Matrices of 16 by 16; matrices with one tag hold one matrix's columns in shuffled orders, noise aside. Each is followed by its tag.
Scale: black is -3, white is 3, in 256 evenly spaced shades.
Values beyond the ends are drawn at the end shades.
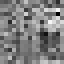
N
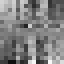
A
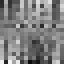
A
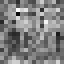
N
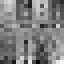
A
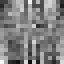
A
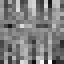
A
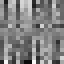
A
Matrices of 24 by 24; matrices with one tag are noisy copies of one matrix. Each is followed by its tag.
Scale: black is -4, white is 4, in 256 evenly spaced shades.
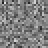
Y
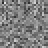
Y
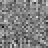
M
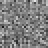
M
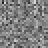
Y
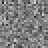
Y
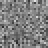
M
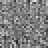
M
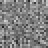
M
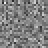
Y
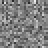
Y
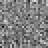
M
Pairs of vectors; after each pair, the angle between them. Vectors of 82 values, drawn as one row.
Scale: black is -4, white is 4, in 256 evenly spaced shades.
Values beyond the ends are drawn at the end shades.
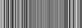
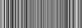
nearly parallel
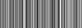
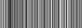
partly aligned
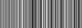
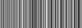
nearly parallel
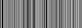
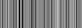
orthogonal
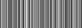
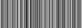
nearly opposite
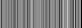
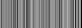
nearly parallel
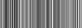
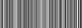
partly opposed
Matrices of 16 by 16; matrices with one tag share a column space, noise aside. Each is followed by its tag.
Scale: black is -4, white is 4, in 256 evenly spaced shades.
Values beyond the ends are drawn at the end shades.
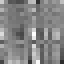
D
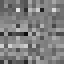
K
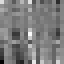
D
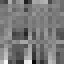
D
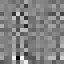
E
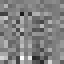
E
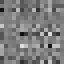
K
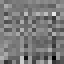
E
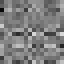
K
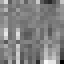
D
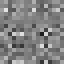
K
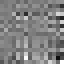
E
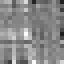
D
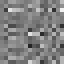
K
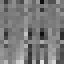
D
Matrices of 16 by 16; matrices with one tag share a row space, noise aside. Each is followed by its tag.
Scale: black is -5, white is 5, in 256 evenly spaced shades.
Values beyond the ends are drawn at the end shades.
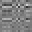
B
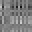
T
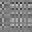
T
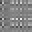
T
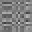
B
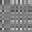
T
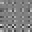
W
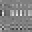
T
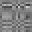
B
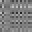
T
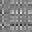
T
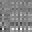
T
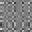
W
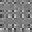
W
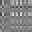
T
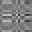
B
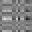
B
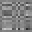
B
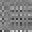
T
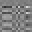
B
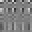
W
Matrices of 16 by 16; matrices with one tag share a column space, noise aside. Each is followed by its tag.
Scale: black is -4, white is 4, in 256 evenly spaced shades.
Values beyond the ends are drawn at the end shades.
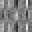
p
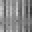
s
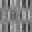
p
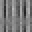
s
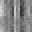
s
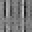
s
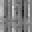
s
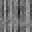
s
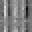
s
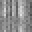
s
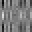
p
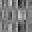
p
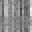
s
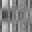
p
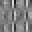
p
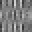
p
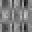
p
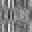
p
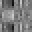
p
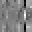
p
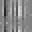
s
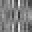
p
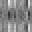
p
